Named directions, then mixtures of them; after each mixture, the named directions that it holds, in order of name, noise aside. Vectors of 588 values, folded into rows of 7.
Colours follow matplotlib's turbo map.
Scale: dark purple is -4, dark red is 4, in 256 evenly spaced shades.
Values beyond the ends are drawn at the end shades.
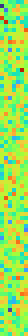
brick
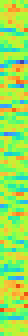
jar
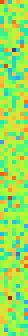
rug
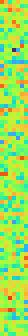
jar, rug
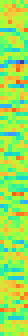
jar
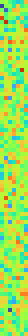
brick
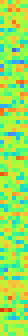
jar, rug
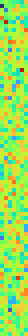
brick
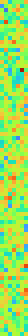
brick, rug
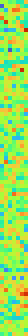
brick, jar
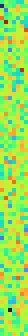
brick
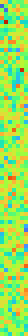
brick, rug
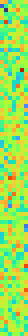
brick, rug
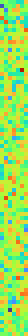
brick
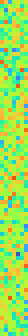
brick, rug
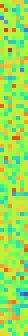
brick, jar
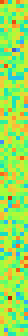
rug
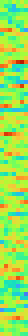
jar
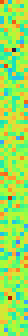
rug
